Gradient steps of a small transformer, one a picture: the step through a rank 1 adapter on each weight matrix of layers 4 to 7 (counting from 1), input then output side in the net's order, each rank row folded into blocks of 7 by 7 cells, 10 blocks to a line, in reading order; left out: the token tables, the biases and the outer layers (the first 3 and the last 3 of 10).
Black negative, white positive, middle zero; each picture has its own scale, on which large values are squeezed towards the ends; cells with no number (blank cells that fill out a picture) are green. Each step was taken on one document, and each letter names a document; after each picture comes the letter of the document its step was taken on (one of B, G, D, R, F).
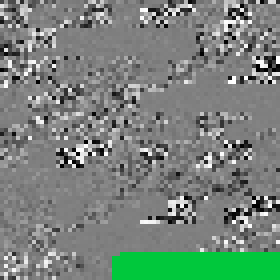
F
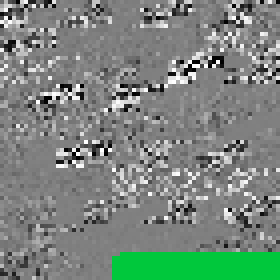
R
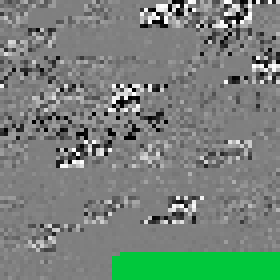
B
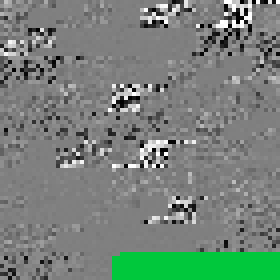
B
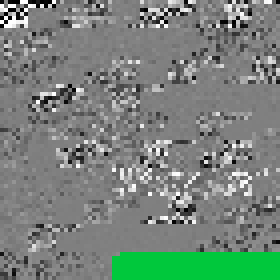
F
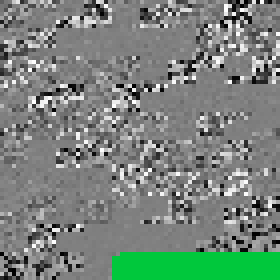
F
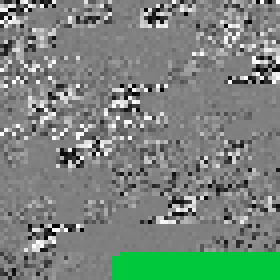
R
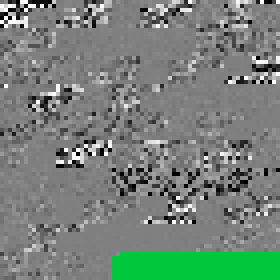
R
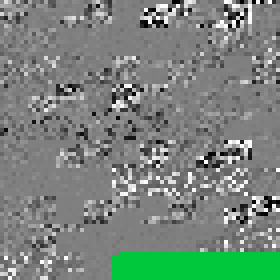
B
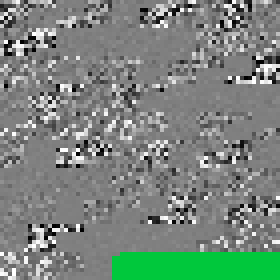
R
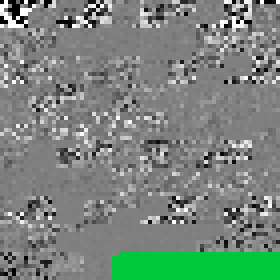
R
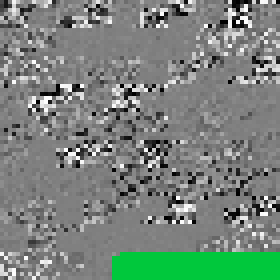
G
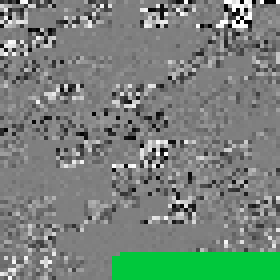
B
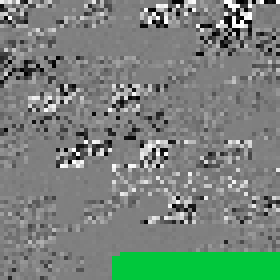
B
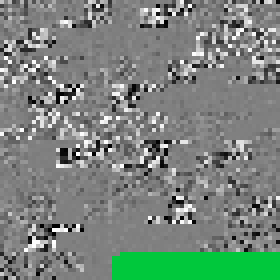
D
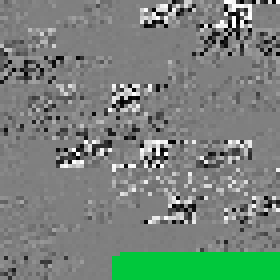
B
